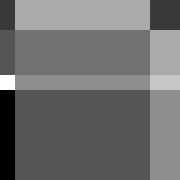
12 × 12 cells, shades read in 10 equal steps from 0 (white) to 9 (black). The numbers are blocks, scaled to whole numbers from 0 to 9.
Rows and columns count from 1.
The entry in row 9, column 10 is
6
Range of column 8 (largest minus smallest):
3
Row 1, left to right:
7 3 3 3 3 3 3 3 3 3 7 7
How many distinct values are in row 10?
3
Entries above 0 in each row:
12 12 12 12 12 11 12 12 12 12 12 12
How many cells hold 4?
21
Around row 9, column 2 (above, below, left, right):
6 6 9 6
